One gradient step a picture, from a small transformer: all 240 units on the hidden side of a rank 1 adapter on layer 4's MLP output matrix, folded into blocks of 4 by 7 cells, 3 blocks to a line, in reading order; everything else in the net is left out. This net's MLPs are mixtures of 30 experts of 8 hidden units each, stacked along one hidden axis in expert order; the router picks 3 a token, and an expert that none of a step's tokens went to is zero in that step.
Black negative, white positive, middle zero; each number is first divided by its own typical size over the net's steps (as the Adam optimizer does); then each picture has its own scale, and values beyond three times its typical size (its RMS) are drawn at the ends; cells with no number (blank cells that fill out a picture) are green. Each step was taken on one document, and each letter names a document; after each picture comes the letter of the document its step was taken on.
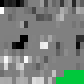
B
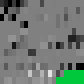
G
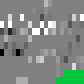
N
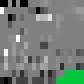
B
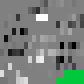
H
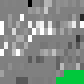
N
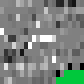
B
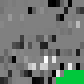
B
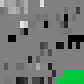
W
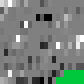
G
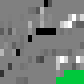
N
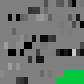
H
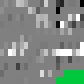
H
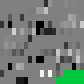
N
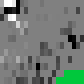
G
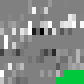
N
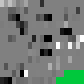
W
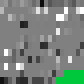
B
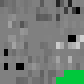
G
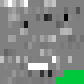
G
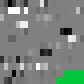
W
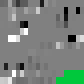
W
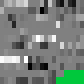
B
